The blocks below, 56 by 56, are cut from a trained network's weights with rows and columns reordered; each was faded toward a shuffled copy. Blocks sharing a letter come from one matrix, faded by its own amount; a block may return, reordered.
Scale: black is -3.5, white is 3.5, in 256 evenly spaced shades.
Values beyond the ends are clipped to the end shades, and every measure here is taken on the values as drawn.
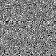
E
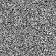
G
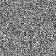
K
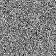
K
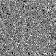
E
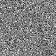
K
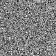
G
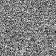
G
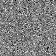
E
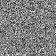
K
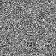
G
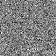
E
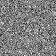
E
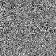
K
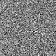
G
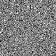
E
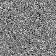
K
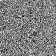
K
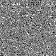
E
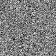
G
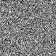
K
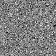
E
